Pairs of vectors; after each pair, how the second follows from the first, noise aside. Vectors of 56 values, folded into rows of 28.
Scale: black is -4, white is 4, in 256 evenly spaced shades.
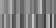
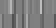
partly zeroed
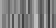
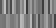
shuffled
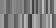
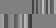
partly zeroed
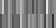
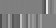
partly zeroed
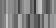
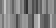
wrapped around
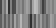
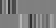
partly zeroed
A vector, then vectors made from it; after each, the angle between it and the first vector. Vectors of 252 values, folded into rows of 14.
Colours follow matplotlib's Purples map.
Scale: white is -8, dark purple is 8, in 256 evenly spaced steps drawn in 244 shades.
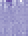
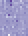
partly aligned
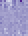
nearly opposite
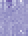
nearly parallel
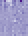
nearly opposite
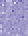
partly opposed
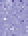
partly opposed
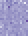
partly aligned
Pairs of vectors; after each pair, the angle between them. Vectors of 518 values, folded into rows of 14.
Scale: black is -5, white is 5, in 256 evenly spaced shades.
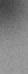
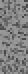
orthogonal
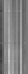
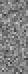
orthogonal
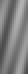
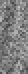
partly aligned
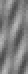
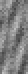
nearly parallel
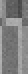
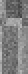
nearly parallel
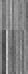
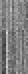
nearly parallel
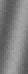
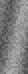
nearly parallel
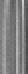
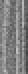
nearly parallel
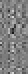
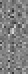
nearly opposite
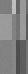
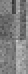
nearly opposite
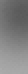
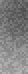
nearly parallel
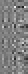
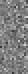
partly opposed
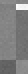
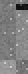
nearly opposite
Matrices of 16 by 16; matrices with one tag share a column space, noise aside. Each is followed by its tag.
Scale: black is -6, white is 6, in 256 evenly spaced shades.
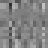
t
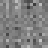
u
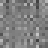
u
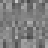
t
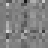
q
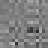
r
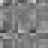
q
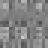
t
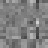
t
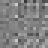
u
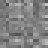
u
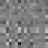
r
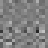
r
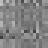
q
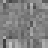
t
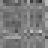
q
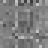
q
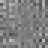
u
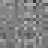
u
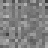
u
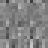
t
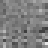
r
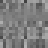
t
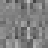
t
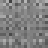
u
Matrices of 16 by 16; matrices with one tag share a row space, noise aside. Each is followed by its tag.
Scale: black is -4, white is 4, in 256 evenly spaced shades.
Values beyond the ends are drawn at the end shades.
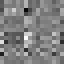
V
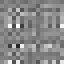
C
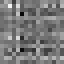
C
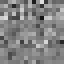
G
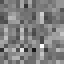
G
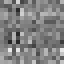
C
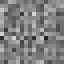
G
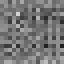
C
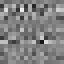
G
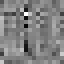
V
